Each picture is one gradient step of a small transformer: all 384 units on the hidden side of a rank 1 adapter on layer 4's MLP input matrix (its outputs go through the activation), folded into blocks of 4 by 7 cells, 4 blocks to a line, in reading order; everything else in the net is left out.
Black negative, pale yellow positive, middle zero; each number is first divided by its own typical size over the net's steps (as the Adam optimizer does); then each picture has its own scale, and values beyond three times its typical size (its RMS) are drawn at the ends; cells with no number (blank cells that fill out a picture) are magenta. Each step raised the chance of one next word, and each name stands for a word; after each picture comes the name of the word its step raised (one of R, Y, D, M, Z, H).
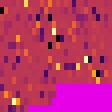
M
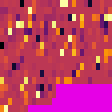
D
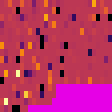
M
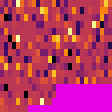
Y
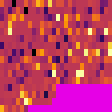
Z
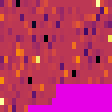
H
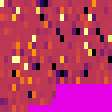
D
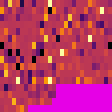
M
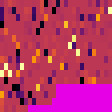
Y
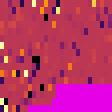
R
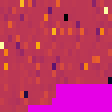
R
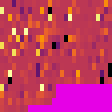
M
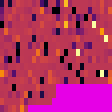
Y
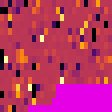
H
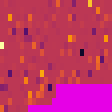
R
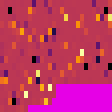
M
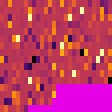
H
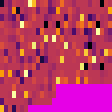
D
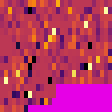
R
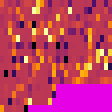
Z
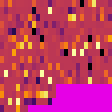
Z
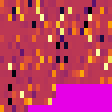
Z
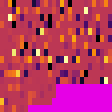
Y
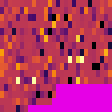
Y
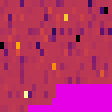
R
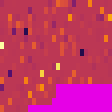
R
